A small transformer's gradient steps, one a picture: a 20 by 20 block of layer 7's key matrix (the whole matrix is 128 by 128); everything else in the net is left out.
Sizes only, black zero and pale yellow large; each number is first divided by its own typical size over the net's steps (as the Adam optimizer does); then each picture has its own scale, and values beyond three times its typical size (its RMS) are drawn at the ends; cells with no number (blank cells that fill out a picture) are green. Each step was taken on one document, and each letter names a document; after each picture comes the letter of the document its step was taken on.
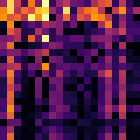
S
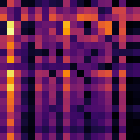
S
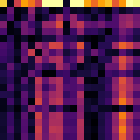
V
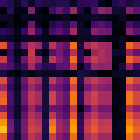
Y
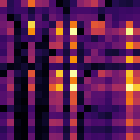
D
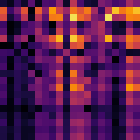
D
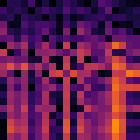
Y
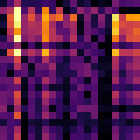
S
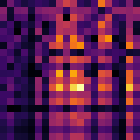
D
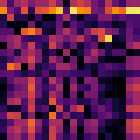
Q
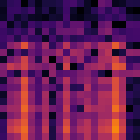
Y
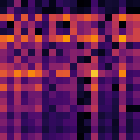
S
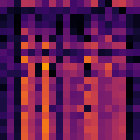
Y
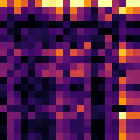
V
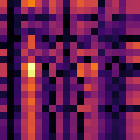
V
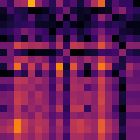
Y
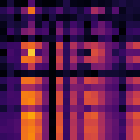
Y
